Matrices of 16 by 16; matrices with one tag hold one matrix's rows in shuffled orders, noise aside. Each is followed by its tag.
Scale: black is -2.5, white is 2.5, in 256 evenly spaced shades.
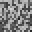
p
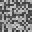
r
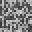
r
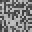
r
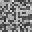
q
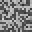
q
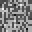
r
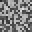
p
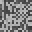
r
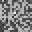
p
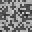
q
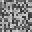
r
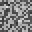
p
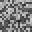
q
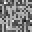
r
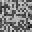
r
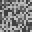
r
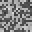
q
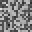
p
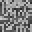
r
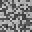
q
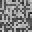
r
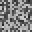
p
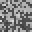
q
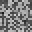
p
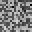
q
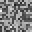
q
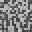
p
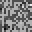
r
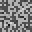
p
